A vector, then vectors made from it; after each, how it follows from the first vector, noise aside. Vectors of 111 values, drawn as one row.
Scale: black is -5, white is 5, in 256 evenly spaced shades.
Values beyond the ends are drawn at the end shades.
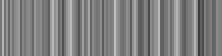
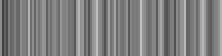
wrapped around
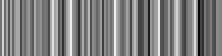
scaled up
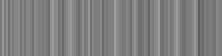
shrunk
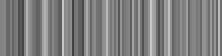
reversed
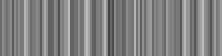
wrapped around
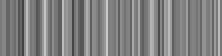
reversed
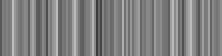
wrapped around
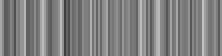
wrapped around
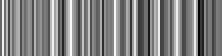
scaled up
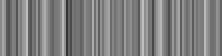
wrapped around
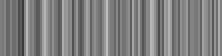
reversed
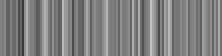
reversed
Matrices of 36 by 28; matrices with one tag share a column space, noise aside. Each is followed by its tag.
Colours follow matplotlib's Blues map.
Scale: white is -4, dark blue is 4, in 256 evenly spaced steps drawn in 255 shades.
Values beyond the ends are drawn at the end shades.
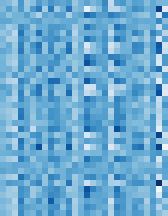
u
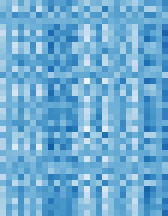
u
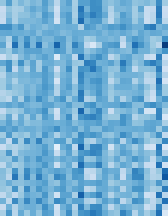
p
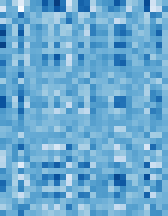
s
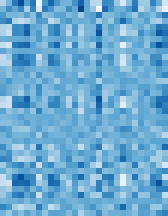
s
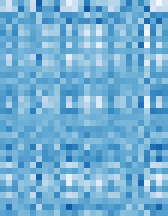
s
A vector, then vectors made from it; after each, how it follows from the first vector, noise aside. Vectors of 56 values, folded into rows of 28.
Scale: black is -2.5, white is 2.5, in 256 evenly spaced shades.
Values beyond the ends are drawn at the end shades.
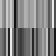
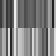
negated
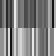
negated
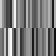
sign-scrambled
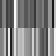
negated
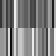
negated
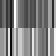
negated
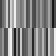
sign-scrambled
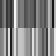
negated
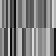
sign-scrambled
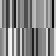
sign-scrambled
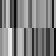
sign-scrambled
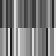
negated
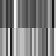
negated
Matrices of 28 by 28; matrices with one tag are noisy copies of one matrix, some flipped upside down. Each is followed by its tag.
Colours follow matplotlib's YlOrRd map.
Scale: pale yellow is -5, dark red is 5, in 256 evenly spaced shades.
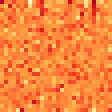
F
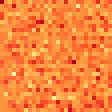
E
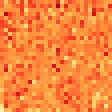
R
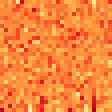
F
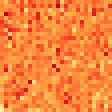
R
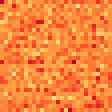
E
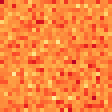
E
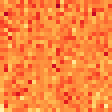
R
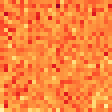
R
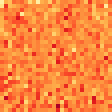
R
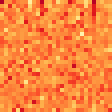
F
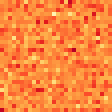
E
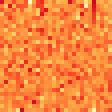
F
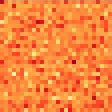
E
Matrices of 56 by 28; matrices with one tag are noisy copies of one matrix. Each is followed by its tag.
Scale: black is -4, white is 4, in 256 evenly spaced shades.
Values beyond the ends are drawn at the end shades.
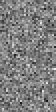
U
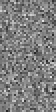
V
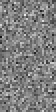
V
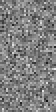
U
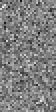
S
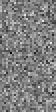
V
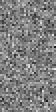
U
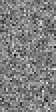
U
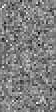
S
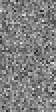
V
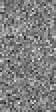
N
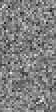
S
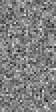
U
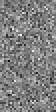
N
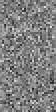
N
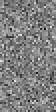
N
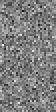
N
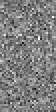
N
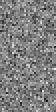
U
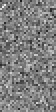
S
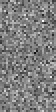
V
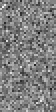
S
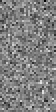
U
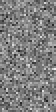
U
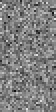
S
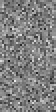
N
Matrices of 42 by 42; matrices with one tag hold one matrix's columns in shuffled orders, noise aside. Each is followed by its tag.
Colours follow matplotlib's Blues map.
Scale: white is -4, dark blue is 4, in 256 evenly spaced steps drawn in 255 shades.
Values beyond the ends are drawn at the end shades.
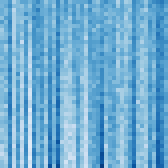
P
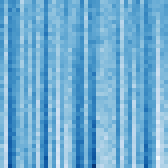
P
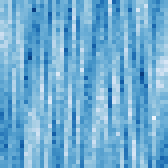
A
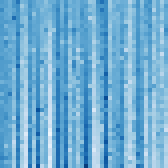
P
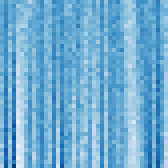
P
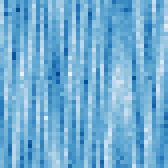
A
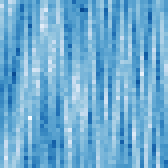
A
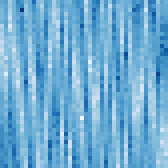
A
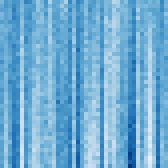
P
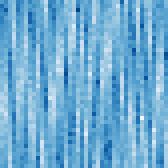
A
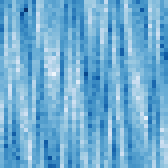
A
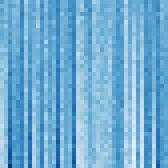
P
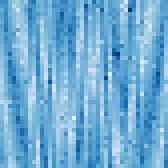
A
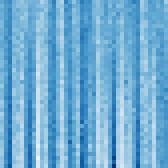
P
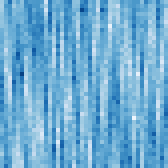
A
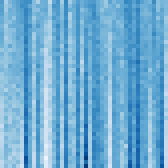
P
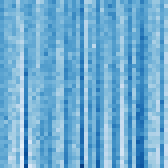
P
